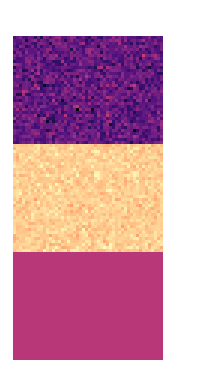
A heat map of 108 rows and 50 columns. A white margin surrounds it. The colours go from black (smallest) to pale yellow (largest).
The table splits into 3 rows of 1 panel. Panel 1,1: low, fine-grained. Panel 2,1: very high, fine-grained, faint in contrast. Panel 3,1: middling, flat.
